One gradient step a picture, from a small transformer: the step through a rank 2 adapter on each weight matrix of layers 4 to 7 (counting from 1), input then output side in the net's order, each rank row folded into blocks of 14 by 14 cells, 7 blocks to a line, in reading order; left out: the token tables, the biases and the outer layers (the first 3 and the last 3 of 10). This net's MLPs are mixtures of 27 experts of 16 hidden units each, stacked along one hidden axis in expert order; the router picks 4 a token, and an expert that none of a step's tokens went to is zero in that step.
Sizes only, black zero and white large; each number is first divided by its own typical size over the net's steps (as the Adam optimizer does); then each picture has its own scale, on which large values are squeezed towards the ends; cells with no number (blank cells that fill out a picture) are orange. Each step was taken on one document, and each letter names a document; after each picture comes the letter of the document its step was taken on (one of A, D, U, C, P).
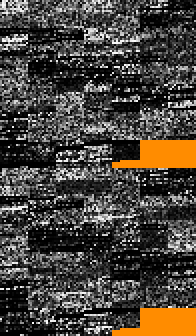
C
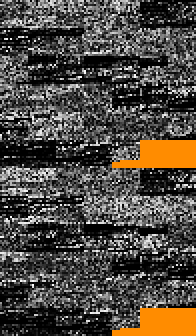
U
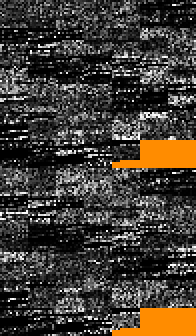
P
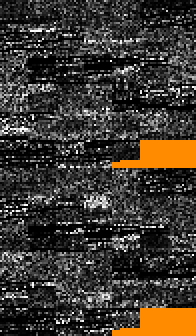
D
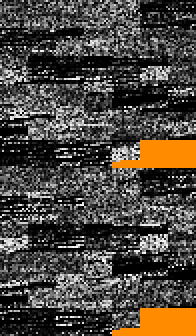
U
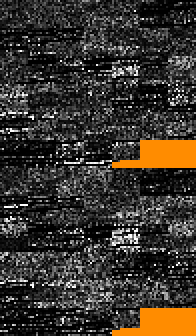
D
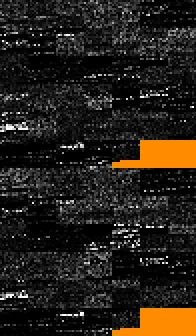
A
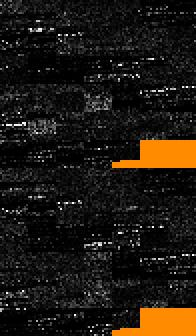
A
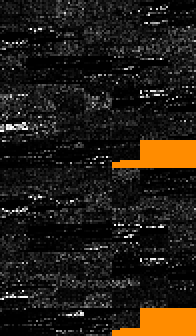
A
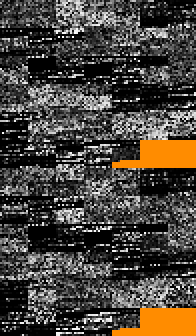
C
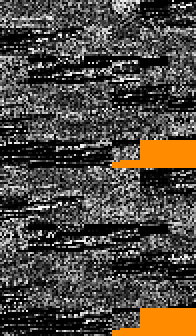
U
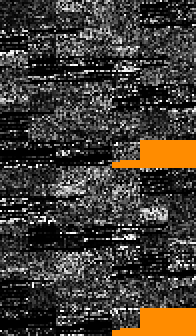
D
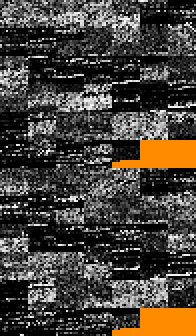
C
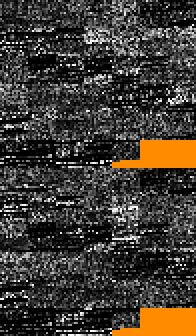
D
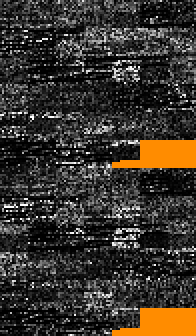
D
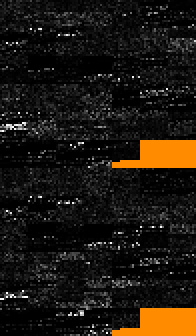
A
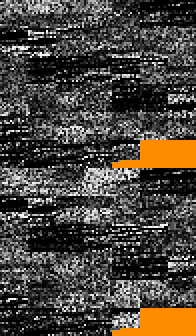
P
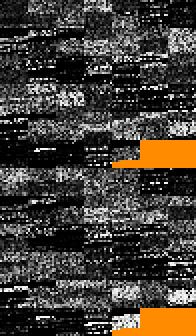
P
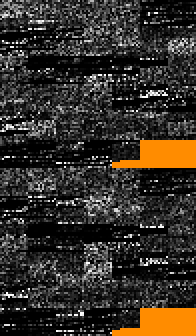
A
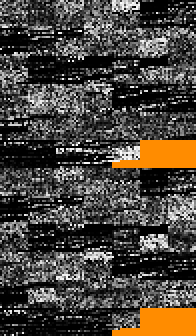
U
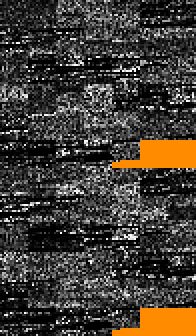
D
